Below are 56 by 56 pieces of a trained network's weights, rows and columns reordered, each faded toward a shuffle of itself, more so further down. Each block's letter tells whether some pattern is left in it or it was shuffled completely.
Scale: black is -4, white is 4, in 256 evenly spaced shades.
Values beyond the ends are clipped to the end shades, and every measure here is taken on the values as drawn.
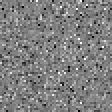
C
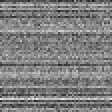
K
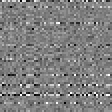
K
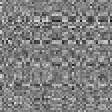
K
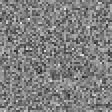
C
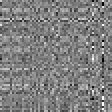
K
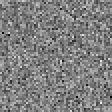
C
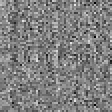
K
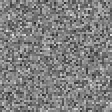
C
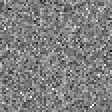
C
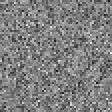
C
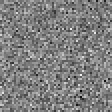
C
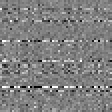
K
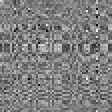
K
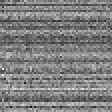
K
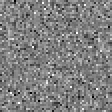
C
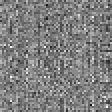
K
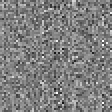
K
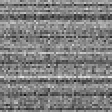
K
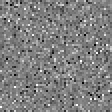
C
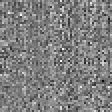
K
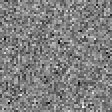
C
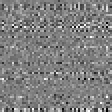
K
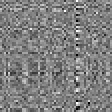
K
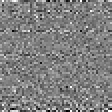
K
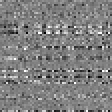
K
